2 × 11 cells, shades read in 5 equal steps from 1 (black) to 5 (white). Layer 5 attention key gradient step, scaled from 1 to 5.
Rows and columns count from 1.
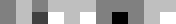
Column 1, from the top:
3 3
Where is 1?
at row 2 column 8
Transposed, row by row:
3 3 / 4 4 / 3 2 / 4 5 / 4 4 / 4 5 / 3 3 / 3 1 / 3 3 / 4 4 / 4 5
